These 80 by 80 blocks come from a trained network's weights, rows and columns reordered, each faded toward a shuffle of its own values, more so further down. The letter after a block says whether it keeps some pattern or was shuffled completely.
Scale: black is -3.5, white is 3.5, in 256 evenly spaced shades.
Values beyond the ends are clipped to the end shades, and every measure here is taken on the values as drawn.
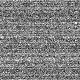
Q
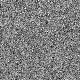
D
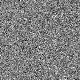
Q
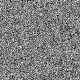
Q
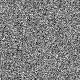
D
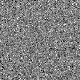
Q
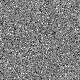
D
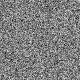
D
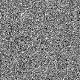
Q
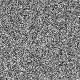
D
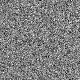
D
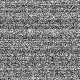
Q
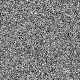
D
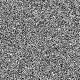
D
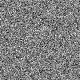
D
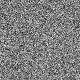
D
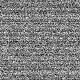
Q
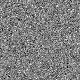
Q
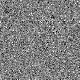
Q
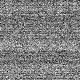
Q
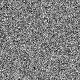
D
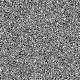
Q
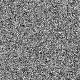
D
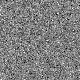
D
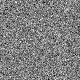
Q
